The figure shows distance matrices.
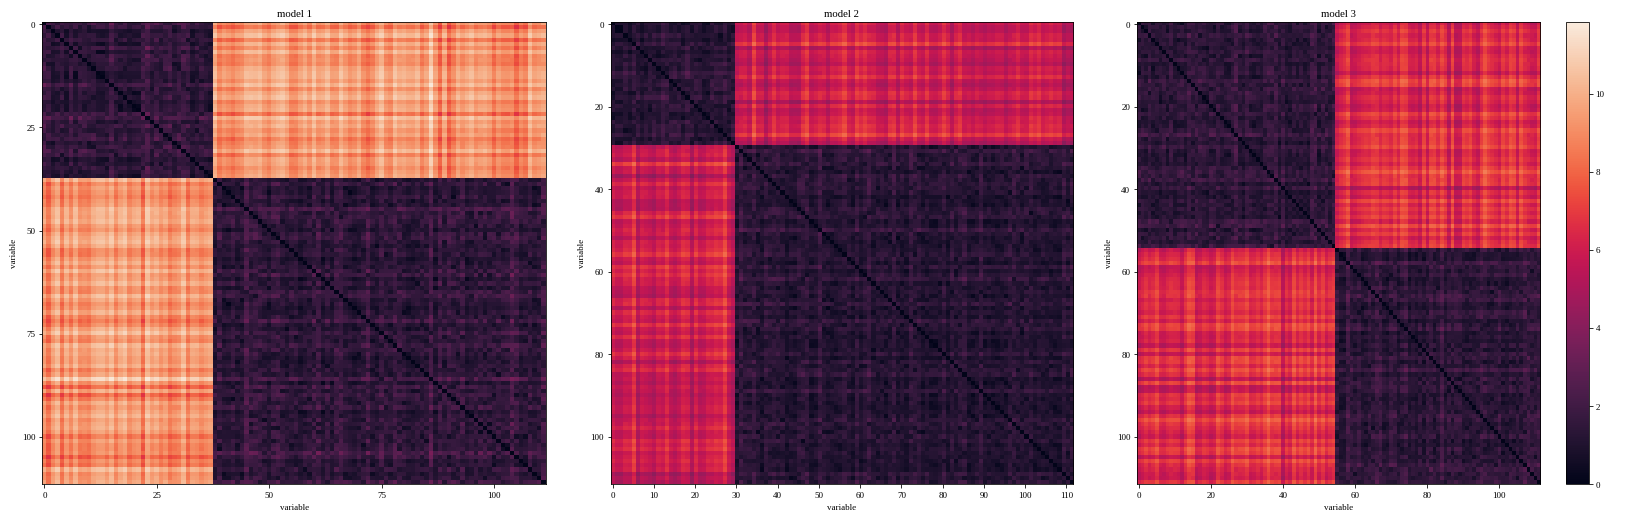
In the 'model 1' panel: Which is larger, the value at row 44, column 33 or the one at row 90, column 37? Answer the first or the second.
the first
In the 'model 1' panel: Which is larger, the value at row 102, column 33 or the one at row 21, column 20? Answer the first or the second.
the first
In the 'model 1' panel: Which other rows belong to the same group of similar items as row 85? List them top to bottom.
38, 39, 40, 41, 42, 43, 44, 45, 46, 47, 48, 49, 50, 51, 52, 53, 54, 55, 56, 57, 58, 59, 60, 61, 62, 63, 64, 65, 66, 67, 68, 69, 70, 71, 72, 73, 74, 75, 76, 77, 78, 79, 80, 81, 82, 83, 84, 86, 87, 88, 89, 90, 91, 92, 93, 94, 95, 96, 97, 98, 99, 100, 101, 102, 103, 104, 105, 106, 107, 108, 109, 110, 111
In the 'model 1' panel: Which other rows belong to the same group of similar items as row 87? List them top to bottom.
38, 39, 40, 41, 42, 43, 44, 45, 46, 47, 48, 49, 50, 51, 52, 53, 54, 55, 56, 57, 58, 59, 60, 61, 62, 63, 64, 65, 66, 67, 68, 69, 70, 71, 72, 73, 74, 75, 76, 77, 78, 79, 80, 81, 82, 83, 84, 85, 86, 88, 89, 90, 91, 92, 93, 94, 95, 96, 97, 98, 99, 100, 101, 102, 103, 104, 105, 106, 107, 108, 109, 110, 111
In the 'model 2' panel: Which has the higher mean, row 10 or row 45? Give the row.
10
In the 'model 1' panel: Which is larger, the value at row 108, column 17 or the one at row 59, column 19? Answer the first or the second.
the first
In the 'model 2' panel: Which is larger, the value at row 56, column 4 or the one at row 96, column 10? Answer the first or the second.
the first
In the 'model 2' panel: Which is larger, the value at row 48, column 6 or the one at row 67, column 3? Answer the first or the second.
the second
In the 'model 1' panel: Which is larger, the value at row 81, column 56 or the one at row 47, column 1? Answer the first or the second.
the second
